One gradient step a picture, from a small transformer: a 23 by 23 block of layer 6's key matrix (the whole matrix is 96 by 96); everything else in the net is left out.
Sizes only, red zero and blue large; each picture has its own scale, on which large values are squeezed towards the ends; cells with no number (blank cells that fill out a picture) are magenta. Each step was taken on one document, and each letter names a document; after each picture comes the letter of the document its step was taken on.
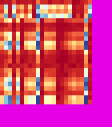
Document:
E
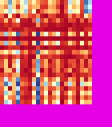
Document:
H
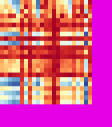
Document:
H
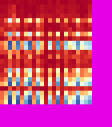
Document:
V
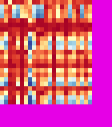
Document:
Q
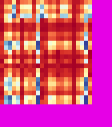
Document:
E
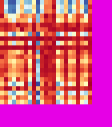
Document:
H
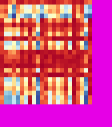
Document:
E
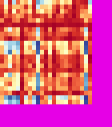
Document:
E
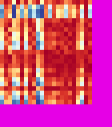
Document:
V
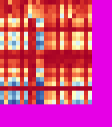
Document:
V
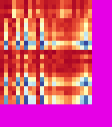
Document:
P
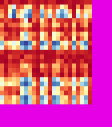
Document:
P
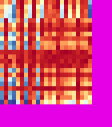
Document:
V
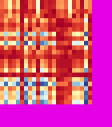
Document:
H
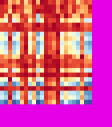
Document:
Q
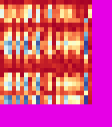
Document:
E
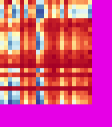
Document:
Q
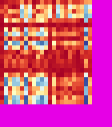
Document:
P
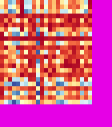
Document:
H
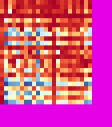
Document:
H
